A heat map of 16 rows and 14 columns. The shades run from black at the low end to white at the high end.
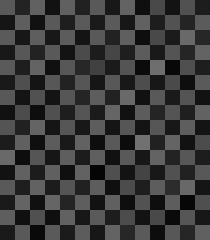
No single row or column stands out from its neighbours. Overall the values sit about 20% of the way up the scale. A checkerboard runs through the table. The values fall into two levels. There is no overall slope.
